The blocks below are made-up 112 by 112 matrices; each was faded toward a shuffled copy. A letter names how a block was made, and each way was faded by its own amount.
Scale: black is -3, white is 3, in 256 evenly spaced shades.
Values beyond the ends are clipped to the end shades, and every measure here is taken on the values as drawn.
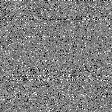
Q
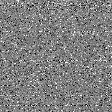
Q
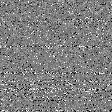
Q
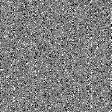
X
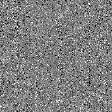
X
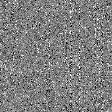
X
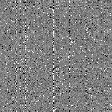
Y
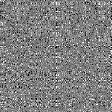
Y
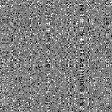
Y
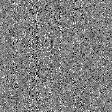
X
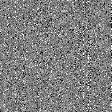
X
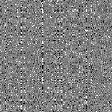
Y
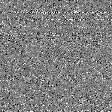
Q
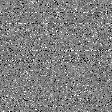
Q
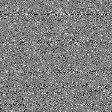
Q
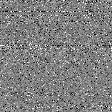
Q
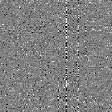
Y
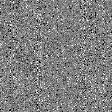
X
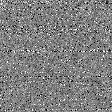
Q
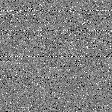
Q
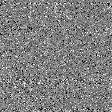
Q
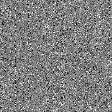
X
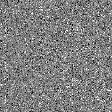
X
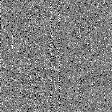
X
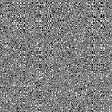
Y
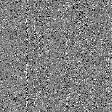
X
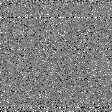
Q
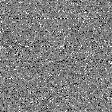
Q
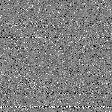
Q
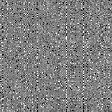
Y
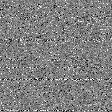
Q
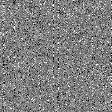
X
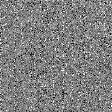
X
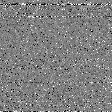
Q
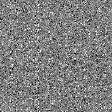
X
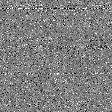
Q
